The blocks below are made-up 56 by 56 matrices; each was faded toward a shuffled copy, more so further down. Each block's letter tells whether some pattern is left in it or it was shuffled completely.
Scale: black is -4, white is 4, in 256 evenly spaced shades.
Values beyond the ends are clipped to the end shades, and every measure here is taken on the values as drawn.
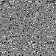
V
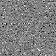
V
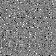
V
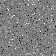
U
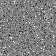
U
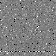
V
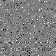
V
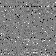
V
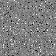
V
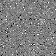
V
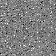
V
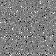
V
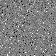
U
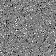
U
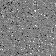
U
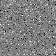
V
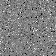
U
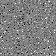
V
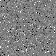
U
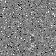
V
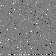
V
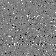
V
